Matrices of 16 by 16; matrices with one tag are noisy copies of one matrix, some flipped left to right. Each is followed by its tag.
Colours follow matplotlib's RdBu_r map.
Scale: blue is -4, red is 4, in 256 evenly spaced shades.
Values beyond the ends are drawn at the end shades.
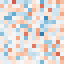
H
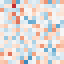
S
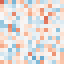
S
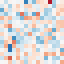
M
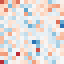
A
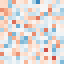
M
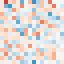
H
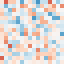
H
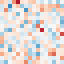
A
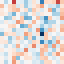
H
